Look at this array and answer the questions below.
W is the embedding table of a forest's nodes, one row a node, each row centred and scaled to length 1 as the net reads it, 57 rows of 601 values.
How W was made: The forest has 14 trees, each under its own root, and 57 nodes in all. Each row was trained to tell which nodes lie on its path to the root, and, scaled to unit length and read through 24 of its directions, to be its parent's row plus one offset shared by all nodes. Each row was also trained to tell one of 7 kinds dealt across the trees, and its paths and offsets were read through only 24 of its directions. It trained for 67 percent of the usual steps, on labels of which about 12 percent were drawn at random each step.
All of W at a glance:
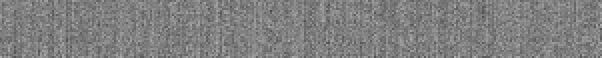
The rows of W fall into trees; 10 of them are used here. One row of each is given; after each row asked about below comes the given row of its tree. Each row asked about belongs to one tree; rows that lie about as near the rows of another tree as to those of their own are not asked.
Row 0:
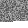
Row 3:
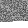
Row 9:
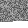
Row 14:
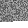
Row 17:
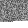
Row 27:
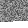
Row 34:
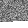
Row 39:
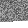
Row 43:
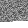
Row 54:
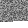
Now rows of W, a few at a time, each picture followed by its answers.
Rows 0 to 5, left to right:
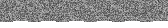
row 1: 27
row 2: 9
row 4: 3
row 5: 43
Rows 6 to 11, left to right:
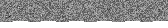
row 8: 0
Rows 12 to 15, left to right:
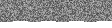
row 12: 3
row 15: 14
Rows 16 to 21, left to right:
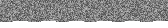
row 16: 0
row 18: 17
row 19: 34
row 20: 0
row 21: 9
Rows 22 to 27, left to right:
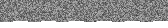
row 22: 9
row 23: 54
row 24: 34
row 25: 9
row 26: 34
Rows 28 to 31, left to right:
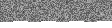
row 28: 9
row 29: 14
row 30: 39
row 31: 43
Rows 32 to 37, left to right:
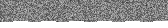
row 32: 14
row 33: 39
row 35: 0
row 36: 39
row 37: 17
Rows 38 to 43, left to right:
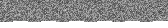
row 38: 54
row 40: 39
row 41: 39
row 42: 43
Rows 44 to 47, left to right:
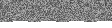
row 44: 14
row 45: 34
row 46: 34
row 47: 27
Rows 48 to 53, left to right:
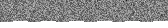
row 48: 3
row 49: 54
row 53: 27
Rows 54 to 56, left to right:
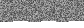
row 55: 54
